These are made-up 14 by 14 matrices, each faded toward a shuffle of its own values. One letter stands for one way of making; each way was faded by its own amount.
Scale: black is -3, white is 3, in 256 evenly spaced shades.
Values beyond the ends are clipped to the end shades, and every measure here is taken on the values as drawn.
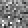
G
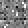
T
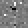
T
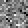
G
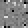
T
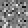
T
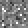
T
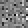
T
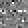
T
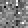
T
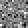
G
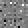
T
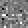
T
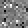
T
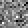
G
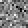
G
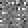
T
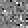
T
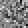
G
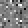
T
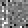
T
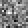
G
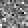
G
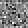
G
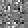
T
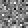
G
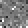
T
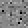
T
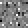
T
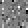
T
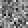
G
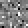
T
